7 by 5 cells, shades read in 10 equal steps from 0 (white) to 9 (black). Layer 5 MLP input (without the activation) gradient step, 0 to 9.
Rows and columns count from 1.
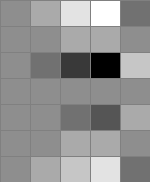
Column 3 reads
1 3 7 4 5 3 2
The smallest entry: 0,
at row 1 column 4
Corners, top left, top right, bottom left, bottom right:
4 5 4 5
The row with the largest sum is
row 3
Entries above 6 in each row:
0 0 2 0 0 0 0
